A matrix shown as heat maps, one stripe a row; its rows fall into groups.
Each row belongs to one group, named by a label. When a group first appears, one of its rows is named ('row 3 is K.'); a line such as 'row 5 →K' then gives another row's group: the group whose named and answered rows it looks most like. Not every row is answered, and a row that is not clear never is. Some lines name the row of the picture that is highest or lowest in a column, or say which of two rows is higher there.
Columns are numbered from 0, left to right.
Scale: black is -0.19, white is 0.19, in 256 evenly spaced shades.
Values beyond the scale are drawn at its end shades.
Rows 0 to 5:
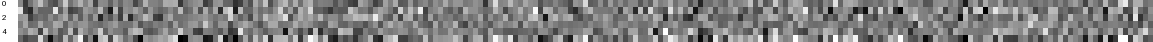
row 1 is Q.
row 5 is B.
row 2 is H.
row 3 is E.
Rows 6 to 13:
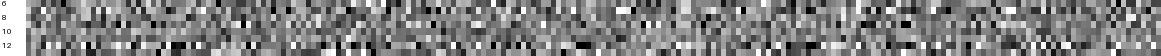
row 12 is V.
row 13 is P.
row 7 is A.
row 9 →Q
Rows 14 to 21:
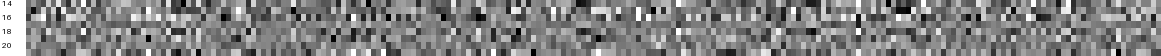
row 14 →V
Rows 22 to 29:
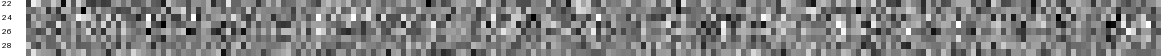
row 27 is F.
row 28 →Q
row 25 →F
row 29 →E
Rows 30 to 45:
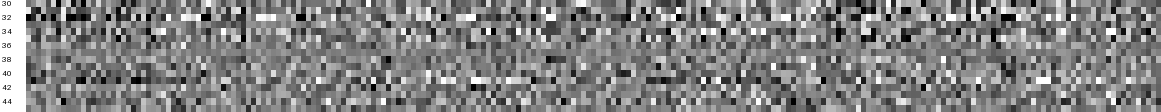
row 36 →E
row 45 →V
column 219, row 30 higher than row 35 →No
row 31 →Q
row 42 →E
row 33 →B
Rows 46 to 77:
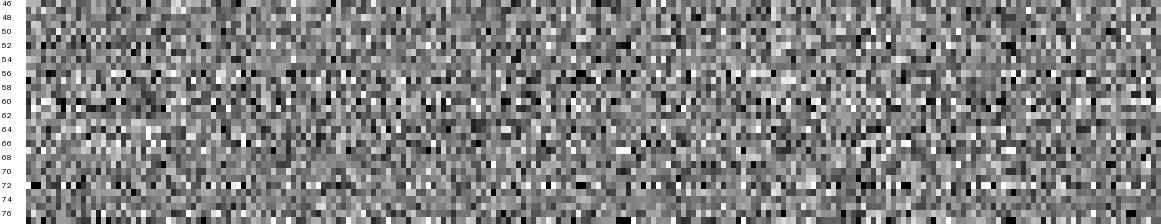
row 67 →A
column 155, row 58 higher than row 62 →Yes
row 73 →V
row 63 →E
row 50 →F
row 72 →Q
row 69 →F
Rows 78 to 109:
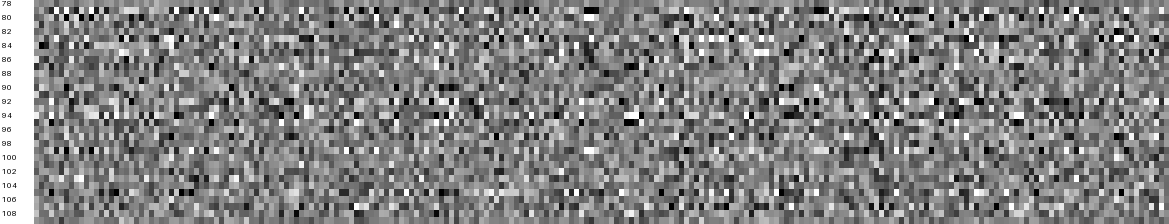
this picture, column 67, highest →105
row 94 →A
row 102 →F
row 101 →H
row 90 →E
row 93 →A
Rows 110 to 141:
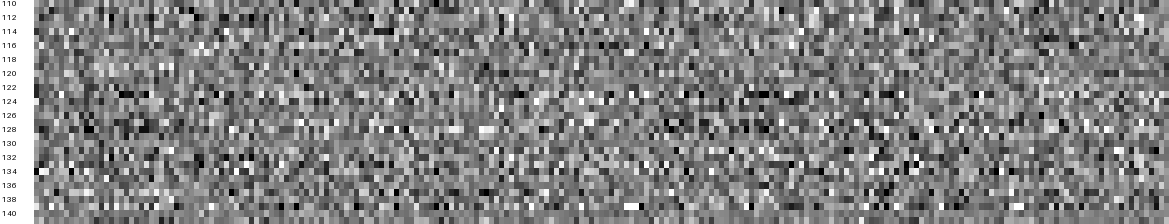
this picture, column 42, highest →133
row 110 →A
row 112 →B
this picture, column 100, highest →124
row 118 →Q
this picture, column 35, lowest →122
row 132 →B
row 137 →E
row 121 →E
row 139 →A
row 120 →E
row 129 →Q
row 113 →B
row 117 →A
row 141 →Q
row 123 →H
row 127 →H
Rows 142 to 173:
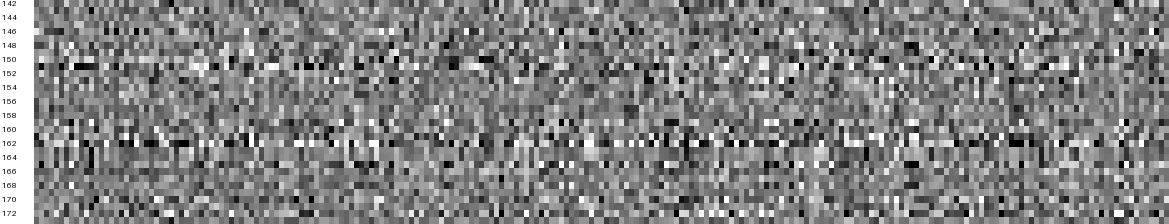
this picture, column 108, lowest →160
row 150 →E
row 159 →P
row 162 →H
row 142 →F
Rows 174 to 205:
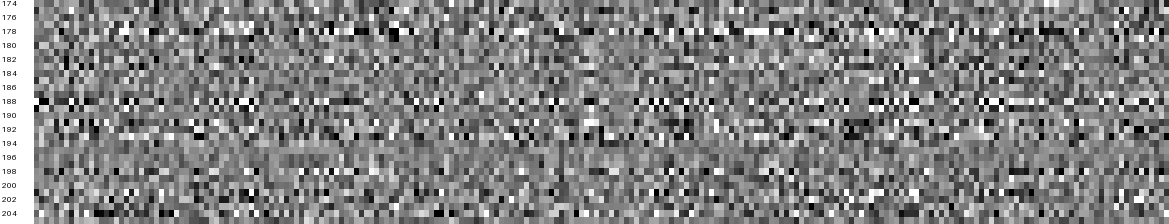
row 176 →P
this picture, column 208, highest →178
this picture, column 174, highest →188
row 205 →A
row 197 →P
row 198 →H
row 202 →B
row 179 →B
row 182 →B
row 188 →Q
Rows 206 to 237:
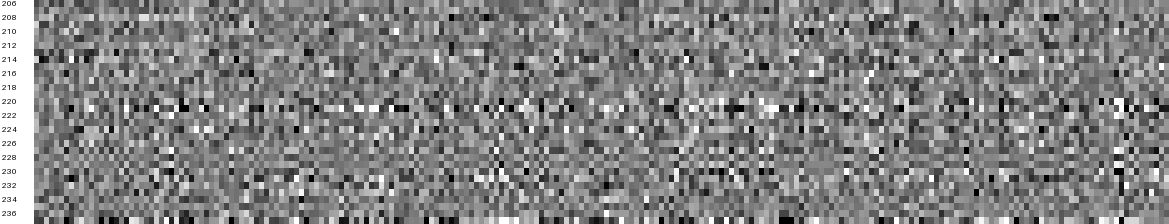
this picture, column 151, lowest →237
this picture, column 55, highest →230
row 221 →P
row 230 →F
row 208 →E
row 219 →A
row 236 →P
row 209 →Q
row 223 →Q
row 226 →V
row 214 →Q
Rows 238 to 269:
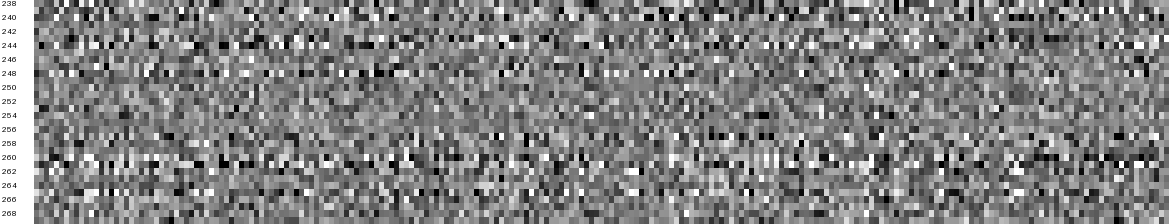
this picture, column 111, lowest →238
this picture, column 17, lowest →254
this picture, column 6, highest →238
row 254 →H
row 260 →E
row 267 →B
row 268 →V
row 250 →V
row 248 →P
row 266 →E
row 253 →Q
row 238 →V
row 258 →A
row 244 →B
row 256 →Q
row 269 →F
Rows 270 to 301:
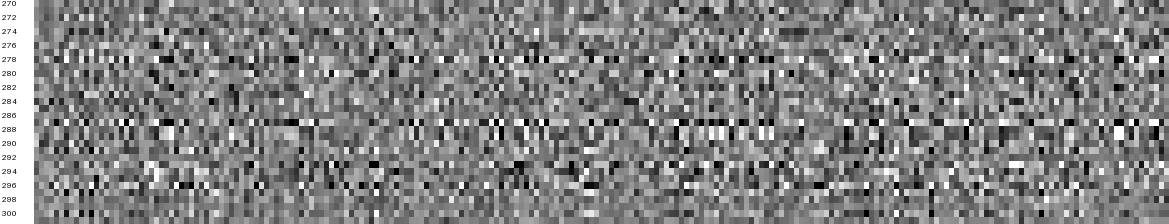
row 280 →H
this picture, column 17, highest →287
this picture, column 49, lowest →293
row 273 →B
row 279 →B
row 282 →F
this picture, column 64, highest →284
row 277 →V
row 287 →F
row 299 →E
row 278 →F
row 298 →E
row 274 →P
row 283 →A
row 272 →V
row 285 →Q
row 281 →P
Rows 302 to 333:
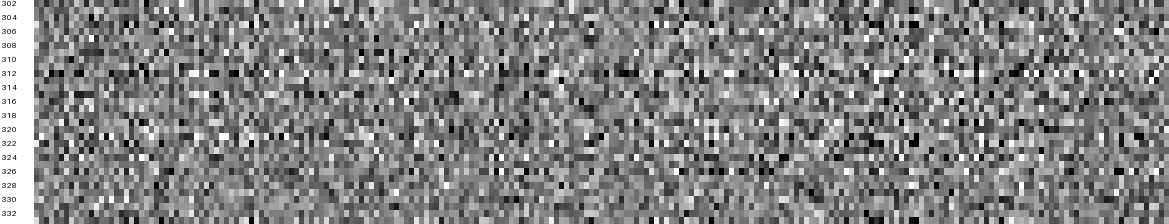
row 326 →F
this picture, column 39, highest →306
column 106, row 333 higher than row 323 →Yes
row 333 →Q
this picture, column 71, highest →313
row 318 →Q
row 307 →V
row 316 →E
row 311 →V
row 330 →E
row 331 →B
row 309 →P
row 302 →H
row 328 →P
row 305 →Q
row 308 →Q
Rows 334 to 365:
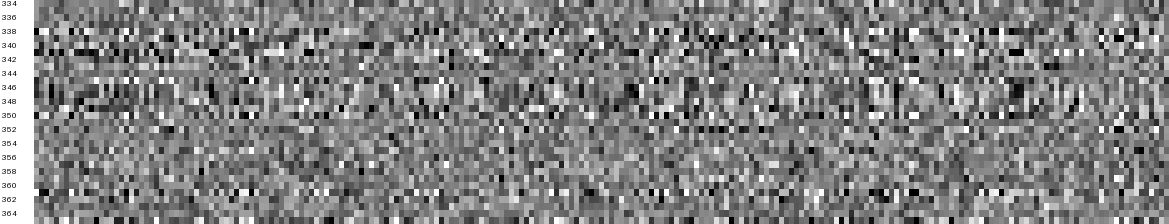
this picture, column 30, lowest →339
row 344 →Q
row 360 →B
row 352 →F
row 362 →E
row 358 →P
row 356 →A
